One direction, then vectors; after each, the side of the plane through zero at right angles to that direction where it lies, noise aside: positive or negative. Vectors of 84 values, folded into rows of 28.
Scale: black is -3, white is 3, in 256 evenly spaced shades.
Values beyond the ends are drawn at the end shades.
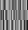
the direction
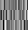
positive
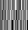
positive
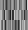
negative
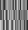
positive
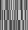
negative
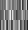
positive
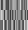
negative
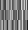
positive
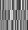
positive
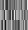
negative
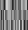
positive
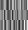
negative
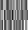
negative
